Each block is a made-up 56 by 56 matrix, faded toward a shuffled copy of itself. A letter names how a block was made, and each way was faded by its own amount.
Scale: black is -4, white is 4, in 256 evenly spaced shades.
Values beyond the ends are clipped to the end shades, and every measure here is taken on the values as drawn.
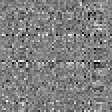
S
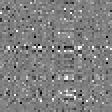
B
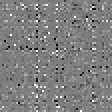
B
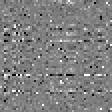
B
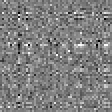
S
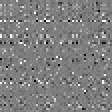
B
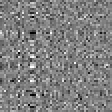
S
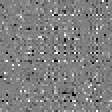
B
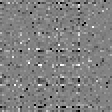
B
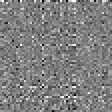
S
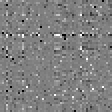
B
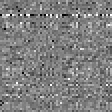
S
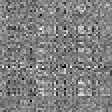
S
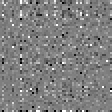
B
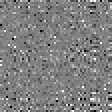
B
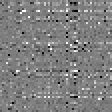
B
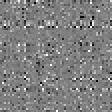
B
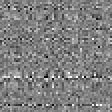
S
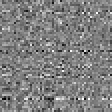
S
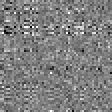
S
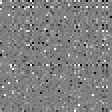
B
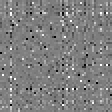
B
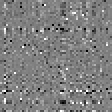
B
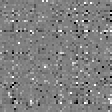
B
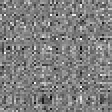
S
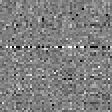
S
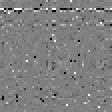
B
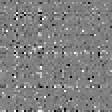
B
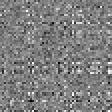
S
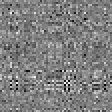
S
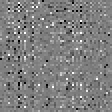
B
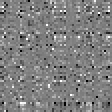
B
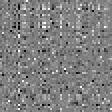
B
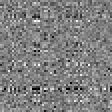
S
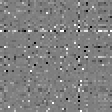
B
